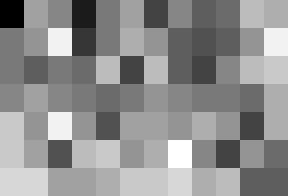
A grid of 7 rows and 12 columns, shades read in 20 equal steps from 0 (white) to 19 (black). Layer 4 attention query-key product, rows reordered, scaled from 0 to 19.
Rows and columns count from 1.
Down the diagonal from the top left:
19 8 10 10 13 8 4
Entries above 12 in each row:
3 2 2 0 2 2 0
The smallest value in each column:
3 3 1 5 4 4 4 0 6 5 5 1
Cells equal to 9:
7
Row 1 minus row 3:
9 -5 -1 6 5 -7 9 -3 -2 2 0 2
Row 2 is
10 8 1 15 10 6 8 12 13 12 8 1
